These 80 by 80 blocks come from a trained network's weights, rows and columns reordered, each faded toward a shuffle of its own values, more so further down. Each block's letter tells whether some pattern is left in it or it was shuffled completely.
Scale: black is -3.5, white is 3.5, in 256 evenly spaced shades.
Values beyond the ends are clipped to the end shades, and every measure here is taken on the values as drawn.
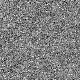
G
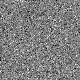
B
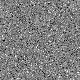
B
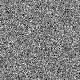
G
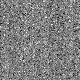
G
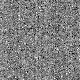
G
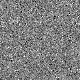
B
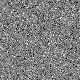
B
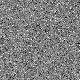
B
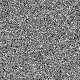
B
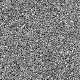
G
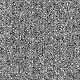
G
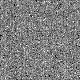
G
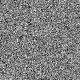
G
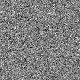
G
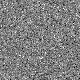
B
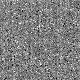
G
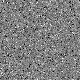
B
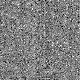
G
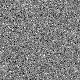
B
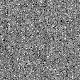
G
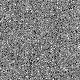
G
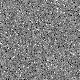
B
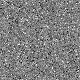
B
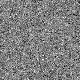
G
